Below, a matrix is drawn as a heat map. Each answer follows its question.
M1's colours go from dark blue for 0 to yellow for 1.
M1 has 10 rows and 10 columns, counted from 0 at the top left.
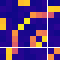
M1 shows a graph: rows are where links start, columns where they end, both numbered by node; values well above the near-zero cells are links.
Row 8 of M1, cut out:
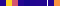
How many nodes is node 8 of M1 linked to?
3
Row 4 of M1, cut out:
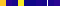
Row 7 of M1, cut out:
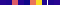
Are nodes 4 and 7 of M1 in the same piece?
no
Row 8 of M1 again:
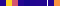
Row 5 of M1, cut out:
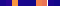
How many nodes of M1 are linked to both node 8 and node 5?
1
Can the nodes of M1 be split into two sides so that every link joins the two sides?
no
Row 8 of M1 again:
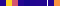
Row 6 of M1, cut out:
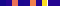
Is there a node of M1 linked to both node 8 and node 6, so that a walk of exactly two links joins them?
yes
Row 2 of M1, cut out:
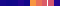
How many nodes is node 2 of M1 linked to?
4
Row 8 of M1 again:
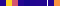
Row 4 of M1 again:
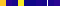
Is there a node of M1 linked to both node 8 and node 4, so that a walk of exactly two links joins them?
no
